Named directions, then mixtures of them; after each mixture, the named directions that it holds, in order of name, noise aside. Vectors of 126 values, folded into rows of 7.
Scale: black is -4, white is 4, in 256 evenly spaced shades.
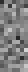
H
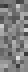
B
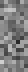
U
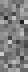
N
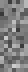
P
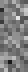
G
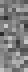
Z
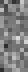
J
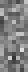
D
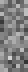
D, G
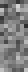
B, D, Z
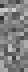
B, D, U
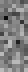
N, Z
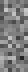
G, H, U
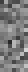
B, H, P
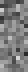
B, D, Z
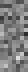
B
